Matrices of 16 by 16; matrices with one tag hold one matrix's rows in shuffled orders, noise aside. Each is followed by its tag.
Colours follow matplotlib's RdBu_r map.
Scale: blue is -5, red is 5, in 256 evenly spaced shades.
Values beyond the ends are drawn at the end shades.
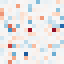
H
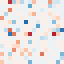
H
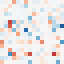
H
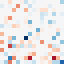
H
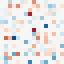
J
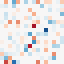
J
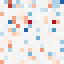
H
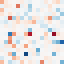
H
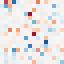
J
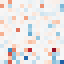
H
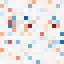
H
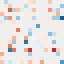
H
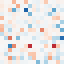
H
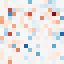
H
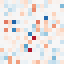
J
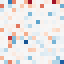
H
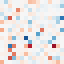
H
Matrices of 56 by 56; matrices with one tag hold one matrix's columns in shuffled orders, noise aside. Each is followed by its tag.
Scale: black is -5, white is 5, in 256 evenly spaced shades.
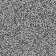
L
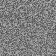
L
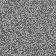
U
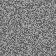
U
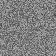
L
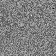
L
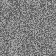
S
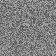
L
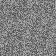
S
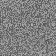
L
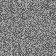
S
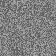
S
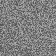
U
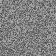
U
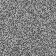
U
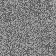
S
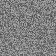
L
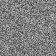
U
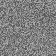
L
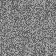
S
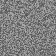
U
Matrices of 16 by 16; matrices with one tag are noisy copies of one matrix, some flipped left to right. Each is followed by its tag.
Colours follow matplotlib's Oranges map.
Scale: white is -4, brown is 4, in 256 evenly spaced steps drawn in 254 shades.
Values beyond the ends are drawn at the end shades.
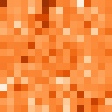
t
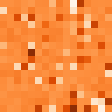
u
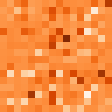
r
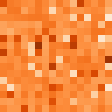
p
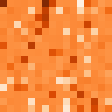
t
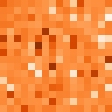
p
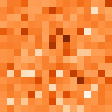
r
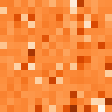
u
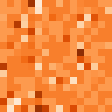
u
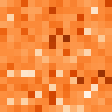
r
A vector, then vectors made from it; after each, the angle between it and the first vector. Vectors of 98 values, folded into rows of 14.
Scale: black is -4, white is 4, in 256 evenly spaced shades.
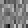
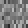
nearly parallel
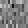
orthogonal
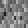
orthogonal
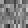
nearly parallel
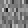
orthogonal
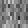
partly opposed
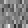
nearly opposite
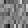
nearly parallel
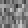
partly aligned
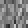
nearly parallel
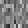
nearly parallel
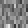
nearly opposite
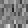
nearly opposite
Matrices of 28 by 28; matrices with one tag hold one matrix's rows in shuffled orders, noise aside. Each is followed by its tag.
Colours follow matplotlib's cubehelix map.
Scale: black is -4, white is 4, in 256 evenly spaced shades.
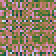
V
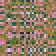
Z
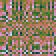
V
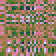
Z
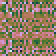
V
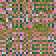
V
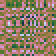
Z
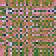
V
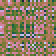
Z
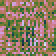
Z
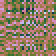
Z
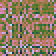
V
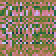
V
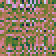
Z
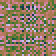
Z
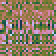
V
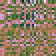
Z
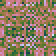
Z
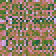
V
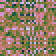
Z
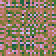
Z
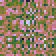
Z
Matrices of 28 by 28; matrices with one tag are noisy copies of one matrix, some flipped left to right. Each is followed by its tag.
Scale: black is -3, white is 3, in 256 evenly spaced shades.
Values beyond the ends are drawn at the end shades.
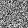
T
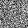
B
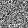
T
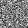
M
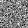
M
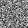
M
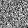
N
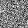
B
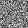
T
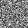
M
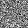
T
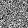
T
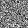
T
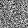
B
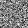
M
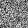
N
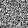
N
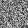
N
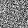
B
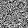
T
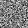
M
